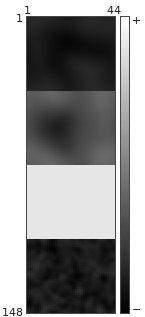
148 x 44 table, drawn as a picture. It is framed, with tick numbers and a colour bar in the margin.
The table splits into 4 rows of 1 panel. Panel 1,1: very low, smooth, faint in contrast. Panel 2,1: low, smooth. Panel 3,1: very high, flat. Panel 4,1: very low, blotchy, faint in contrast.
